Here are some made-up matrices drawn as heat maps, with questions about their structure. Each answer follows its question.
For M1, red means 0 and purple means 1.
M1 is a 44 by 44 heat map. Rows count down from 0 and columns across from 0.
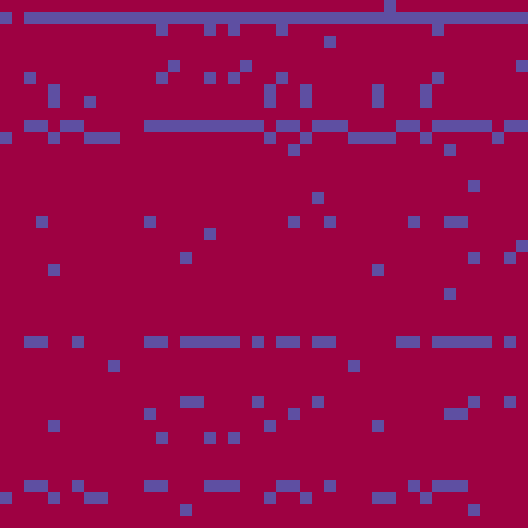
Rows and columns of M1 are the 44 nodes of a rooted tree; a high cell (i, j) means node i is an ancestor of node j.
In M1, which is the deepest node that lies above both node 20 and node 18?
10
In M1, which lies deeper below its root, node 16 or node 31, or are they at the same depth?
node 31
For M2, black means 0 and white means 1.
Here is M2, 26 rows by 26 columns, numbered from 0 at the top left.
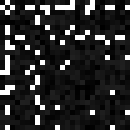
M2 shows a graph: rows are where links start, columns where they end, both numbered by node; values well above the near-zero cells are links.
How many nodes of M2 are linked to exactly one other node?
9
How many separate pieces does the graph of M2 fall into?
2
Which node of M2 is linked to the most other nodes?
node 1
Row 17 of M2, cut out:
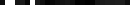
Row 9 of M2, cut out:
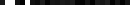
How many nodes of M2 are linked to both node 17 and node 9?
2
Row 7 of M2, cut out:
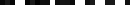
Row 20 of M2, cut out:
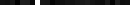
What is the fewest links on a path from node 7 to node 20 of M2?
1
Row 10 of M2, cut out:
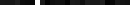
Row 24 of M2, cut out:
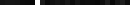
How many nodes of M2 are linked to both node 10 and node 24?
1
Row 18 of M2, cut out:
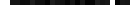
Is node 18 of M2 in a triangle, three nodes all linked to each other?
yes
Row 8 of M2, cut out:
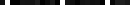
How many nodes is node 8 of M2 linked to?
3
